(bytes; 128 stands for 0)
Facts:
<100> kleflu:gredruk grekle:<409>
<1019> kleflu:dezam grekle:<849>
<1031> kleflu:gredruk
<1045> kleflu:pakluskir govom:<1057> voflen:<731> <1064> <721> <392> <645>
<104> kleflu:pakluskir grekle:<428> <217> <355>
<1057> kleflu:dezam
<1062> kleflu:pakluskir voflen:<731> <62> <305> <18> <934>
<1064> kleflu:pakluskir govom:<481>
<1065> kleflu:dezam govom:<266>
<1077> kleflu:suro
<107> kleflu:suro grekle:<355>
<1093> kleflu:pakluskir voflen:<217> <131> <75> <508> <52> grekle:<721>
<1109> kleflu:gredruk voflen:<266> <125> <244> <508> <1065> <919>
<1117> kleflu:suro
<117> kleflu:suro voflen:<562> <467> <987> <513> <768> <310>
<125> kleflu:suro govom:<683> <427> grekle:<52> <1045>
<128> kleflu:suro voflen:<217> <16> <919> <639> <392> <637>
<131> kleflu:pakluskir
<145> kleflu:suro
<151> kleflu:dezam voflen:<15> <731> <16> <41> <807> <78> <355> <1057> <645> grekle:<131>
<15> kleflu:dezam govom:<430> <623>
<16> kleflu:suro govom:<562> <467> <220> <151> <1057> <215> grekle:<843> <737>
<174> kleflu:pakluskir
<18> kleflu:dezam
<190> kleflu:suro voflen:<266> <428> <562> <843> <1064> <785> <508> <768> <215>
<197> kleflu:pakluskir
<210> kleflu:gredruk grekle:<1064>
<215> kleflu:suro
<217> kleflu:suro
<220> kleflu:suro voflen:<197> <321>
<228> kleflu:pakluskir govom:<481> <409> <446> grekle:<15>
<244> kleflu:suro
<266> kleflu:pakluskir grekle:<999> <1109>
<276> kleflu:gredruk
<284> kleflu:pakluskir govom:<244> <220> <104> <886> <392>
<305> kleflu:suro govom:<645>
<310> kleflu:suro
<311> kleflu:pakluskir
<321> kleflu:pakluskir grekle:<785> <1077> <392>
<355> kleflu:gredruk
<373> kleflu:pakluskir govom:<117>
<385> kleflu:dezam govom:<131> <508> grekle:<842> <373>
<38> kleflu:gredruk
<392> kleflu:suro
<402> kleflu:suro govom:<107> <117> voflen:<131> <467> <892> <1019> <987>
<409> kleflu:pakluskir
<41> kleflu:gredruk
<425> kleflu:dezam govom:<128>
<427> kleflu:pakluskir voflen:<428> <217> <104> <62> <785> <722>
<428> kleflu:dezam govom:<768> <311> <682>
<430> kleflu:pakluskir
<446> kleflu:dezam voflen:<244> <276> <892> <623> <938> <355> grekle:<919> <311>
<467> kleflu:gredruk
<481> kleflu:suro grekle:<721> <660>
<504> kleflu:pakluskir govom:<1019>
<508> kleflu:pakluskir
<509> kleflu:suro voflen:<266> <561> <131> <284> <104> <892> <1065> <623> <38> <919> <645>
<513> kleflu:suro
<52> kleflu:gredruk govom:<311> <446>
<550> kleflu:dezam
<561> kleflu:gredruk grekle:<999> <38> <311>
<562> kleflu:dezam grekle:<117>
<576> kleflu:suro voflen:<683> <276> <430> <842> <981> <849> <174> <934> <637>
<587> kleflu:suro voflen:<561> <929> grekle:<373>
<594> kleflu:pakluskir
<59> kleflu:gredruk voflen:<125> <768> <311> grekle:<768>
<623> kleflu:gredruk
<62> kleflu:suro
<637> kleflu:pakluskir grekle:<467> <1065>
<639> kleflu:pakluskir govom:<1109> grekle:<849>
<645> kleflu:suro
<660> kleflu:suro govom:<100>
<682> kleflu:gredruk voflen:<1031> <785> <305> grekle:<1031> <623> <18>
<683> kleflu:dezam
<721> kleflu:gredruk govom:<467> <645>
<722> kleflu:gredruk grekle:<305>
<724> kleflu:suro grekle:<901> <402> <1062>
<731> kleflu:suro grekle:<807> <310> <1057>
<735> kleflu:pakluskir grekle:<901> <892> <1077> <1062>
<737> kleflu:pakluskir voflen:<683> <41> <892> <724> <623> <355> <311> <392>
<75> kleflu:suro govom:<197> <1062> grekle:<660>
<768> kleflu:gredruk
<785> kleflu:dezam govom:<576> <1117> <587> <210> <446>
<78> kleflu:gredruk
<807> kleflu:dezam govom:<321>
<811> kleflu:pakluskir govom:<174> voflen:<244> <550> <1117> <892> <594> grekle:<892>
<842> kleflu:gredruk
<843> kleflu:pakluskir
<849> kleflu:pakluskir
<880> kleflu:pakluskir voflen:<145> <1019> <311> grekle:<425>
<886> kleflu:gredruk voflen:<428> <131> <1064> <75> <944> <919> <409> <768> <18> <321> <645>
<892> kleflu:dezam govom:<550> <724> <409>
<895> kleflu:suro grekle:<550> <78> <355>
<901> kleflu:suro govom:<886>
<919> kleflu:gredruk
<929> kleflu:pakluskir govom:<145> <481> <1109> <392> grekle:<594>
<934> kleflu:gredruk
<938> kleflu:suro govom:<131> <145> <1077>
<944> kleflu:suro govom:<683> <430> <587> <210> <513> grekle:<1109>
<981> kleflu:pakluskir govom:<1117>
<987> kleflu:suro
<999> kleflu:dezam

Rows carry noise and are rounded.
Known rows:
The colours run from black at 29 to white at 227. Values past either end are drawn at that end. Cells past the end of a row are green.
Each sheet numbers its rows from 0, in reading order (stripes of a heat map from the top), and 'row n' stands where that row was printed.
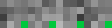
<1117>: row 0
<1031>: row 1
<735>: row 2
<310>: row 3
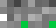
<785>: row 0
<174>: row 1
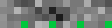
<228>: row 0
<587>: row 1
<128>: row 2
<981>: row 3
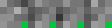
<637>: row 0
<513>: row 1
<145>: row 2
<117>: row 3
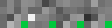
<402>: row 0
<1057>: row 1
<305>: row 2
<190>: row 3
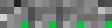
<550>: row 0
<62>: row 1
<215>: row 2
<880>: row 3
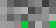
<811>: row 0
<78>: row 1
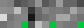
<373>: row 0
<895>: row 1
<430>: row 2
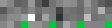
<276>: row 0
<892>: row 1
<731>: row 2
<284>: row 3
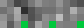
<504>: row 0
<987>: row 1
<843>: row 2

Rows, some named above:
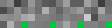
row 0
<78>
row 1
<594>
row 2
<100>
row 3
<425>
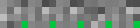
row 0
<311>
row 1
<737>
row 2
<737>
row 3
<392>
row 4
<427>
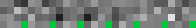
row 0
<104>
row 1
<385>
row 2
<481>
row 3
<128>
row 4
<938>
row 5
<594>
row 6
<807>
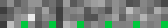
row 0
<217>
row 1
<999>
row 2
<107>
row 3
<944>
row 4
<1045>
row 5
<508>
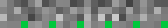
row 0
<284>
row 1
<59>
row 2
<562>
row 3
<1062>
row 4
<425>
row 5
<594>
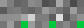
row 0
<842>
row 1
<562>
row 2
<807>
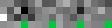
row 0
<929>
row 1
<682>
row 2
<561>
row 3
<639>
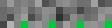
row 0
<660>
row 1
<59>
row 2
<75>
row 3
<886>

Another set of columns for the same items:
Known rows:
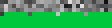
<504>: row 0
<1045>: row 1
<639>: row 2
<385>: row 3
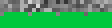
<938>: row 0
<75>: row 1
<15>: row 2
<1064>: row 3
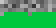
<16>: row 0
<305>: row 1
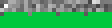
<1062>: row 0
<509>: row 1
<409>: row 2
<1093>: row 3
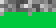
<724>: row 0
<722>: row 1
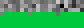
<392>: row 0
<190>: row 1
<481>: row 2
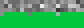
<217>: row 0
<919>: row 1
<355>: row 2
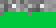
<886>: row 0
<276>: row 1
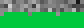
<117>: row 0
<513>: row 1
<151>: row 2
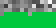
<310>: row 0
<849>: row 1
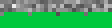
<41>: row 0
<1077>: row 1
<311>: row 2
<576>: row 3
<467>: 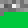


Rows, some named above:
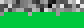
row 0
<75>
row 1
<1019>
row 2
<849>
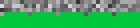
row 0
<355>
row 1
<128>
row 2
<59>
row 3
<1109>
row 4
<427>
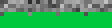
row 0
<737>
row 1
<428>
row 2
<373>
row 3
<311>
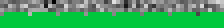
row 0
<901>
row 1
<587>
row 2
<402>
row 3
<210>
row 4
<944>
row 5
<637>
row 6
<1077>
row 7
<174>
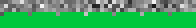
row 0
<430>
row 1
<886>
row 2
<217>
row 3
<639>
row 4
<75>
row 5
<104>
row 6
<1031>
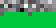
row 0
<811>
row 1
<981>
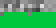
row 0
<128>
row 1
<842>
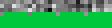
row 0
<78>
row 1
<735>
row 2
<562>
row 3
<220>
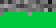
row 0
<683>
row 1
<385>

